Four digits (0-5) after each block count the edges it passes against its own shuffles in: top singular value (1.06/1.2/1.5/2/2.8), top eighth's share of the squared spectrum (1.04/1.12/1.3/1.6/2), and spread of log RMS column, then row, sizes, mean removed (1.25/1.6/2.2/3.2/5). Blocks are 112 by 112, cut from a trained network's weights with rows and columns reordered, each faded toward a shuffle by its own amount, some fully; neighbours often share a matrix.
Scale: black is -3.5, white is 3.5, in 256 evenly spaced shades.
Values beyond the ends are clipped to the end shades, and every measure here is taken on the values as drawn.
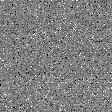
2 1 0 0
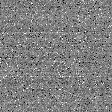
2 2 1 0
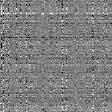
4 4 4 1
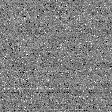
2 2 0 0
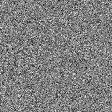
2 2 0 0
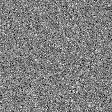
1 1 0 0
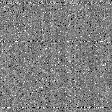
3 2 0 2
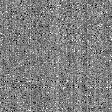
3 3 0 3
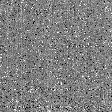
2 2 0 2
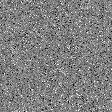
0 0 0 0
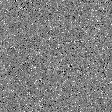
0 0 0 1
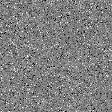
2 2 1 1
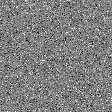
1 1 0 0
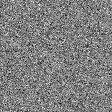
0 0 0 0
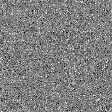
3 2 1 1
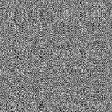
4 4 3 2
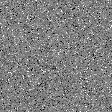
0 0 0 0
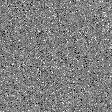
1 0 0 0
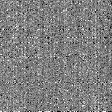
3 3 0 3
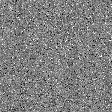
1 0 0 0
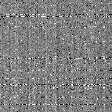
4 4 0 3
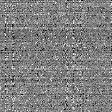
4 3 3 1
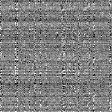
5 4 4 2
